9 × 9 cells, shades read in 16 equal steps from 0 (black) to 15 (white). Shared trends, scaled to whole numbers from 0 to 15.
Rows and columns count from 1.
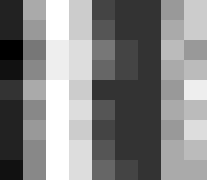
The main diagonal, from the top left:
2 9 14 13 3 3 3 10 10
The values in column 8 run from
9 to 11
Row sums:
70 71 68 70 72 70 70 70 70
